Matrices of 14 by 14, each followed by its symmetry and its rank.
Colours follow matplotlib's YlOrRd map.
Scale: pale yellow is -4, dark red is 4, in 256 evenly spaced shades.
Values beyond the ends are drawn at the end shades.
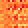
neither, rank three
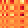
neither, rank one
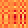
neither, rank one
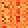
neither, rank three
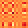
symmetric, rank one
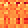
neither, rank two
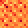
symmetric, rank three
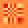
symmetric, rank one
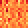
neither, rank three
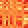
neither, rank two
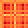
symmetric, rank one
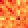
symmetric, rank three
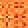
neither, rank two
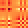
symmetric, rank one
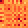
symmetric, rank three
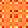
symmetric, rank one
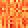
neither, rank three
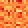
neither, rank three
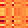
neither, rank one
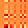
neither, rank one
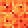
symmetric, rank three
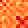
symmetric, rank three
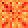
symmetric, rank three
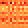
neither, rank two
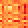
neither, rank two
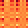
neither, rank one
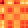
symmetric, rank one
